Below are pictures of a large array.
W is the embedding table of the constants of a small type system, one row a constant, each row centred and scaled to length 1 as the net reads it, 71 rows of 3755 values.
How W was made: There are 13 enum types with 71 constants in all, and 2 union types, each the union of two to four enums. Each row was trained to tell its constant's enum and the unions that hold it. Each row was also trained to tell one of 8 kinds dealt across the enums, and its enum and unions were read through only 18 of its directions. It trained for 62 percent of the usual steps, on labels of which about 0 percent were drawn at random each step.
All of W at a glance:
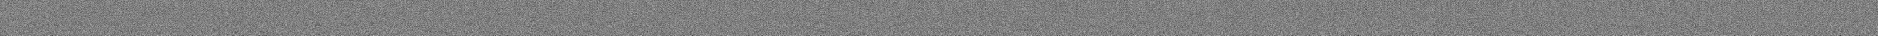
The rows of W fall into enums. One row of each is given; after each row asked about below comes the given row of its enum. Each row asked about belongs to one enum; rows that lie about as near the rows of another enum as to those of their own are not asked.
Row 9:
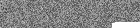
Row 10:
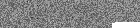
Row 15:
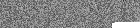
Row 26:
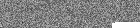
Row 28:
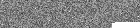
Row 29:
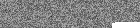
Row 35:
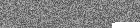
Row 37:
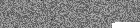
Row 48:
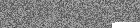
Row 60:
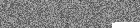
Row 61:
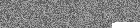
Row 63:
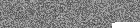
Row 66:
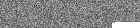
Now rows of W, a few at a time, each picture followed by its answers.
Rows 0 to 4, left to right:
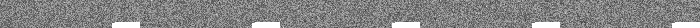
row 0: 15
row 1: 66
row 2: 26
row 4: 37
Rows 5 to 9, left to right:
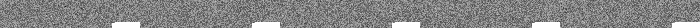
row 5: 63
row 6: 66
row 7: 37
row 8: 15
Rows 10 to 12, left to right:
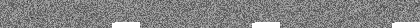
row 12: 29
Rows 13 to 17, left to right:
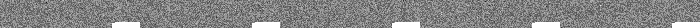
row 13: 63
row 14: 10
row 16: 26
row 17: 63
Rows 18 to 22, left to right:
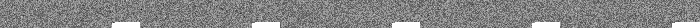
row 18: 10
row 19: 63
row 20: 60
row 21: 37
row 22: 15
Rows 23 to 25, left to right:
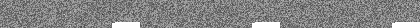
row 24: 10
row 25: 10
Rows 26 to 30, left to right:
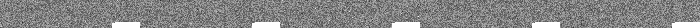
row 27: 15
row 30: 63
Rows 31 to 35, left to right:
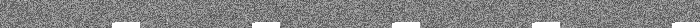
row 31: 60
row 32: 26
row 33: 15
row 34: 61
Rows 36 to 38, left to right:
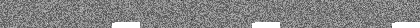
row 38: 63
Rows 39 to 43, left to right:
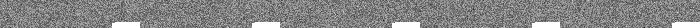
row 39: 15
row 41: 26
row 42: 10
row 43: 9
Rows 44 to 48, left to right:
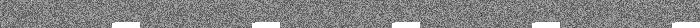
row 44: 60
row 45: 10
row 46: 60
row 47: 66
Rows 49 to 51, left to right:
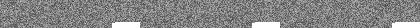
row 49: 10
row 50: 66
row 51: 60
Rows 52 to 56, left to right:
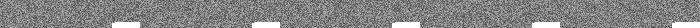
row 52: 29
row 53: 29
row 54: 60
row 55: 66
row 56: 26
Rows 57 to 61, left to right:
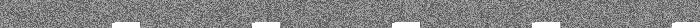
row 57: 37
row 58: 26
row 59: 15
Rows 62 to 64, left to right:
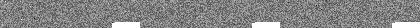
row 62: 9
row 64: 37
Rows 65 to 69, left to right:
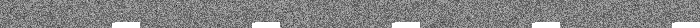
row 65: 66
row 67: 9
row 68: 60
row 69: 66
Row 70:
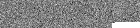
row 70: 28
